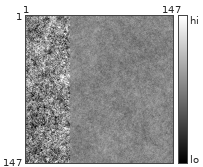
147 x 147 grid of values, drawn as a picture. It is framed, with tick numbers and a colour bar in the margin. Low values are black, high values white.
Histogram: heavy tails on both sides. Seam: vertical, 30% of the way across, the right part calmer. Slope: none. Average level on the scale: 50%. Stripes: none.
